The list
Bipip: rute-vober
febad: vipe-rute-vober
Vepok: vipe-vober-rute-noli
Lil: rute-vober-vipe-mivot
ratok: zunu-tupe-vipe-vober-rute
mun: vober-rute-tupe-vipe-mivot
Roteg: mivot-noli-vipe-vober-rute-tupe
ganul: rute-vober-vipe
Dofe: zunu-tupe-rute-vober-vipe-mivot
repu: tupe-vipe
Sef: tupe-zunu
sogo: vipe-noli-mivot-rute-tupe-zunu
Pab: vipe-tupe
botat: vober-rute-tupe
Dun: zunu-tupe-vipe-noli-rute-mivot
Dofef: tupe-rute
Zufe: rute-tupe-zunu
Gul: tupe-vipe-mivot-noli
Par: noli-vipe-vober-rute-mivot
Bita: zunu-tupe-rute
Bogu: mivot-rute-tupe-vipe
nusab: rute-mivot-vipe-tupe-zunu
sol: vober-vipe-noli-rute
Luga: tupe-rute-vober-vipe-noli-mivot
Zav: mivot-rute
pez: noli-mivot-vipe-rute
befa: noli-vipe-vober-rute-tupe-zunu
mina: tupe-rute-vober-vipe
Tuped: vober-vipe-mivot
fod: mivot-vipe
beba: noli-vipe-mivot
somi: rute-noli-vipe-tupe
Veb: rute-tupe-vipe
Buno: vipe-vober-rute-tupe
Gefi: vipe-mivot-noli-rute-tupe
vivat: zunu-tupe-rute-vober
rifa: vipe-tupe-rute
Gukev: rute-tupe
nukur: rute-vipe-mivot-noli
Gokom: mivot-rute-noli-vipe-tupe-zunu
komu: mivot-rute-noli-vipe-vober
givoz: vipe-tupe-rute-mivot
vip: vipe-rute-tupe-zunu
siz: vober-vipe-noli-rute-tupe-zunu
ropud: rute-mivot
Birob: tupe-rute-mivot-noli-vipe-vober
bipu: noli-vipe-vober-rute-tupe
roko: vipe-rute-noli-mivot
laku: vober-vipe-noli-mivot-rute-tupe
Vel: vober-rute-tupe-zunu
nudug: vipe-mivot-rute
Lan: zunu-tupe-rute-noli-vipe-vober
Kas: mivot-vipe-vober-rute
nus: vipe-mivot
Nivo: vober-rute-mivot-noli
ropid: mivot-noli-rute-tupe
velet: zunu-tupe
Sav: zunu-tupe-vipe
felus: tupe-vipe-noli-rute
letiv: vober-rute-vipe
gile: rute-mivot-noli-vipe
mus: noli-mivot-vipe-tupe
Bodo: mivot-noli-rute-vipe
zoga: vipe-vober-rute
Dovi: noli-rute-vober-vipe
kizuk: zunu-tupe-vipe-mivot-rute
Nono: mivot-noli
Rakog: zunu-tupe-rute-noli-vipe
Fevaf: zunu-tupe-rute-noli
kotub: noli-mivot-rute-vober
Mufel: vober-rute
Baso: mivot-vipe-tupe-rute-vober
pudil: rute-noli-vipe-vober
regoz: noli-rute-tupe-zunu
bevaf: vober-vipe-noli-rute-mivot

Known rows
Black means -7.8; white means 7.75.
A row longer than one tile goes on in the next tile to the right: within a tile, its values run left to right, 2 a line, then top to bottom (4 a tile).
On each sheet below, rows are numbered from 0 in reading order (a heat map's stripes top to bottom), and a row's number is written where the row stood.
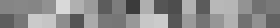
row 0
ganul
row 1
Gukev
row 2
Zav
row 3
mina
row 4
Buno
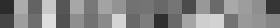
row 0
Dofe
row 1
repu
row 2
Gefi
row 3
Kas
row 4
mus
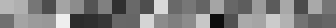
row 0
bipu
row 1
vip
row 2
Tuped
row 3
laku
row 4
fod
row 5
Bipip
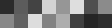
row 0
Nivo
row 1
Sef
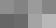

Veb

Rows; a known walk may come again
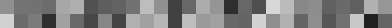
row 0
Gefi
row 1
befa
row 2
Bita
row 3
kizuk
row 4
Tuped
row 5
Pab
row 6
vivat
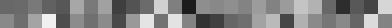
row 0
Nono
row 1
repu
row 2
letiv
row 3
febad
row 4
Veb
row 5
velet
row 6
Nivo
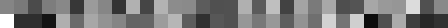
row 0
sogo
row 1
rifa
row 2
Gul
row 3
Gokom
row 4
mina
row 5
Fevaf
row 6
Lan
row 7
Sef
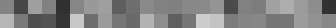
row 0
pudil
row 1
Rakog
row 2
gile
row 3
ganul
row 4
felus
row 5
mus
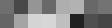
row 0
Kas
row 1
nusab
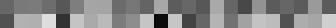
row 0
Dovi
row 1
ratok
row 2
laku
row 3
givoz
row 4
pez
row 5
fod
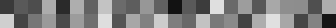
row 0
roko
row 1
Dofe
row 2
Bogu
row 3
bevaf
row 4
Lil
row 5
Vel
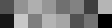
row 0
Sav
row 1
siz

